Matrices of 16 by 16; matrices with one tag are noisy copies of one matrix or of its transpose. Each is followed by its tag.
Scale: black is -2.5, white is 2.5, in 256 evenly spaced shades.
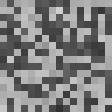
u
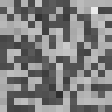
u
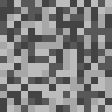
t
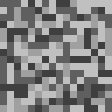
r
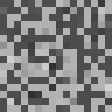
t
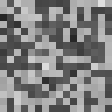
u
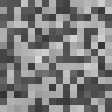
r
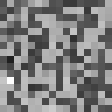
r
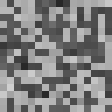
u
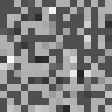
t
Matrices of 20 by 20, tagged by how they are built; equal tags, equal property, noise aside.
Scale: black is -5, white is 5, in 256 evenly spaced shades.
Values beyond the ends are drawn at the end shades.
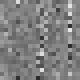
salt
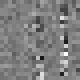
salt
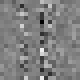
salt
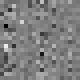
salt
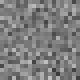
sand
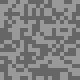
sand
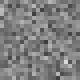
sand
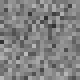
sand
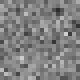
sand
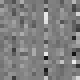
salt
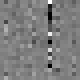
salt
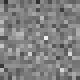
sand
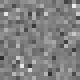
sand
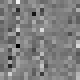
salt
